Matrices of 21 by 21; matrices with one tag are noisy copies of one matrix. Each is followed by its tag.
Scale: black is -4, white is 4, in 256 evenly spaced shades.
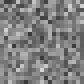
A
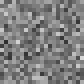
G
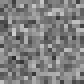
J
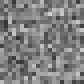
J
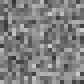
J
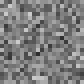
G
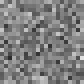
G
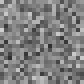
G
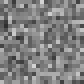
J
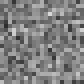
J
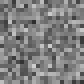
J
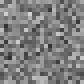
G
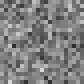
A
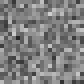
J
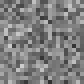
A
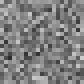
G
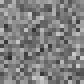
G
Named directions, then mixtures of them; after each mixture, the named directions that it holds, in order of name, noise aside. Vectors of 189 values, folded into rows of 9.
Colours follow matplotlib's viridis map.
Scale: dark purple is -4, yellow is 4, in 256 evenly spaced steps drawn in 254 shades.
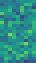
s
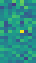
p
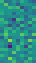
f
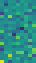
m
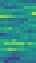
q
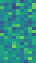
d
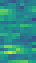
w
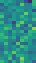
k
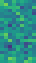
f, q, s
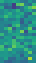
d, p, q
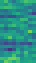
q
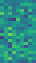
d, f, s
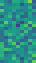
f, k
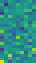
m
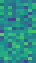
d, f, s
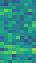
m, s, w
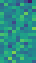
f, k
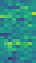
f, q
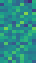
k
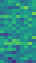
f, q, w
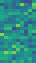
d, k, w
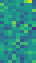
k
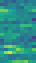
w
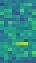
q, s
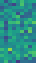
p, s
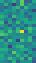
f, k, p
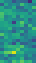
k, w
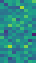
f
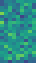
s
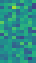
d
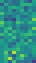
f, k, s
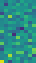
m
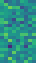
f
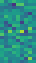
d, p
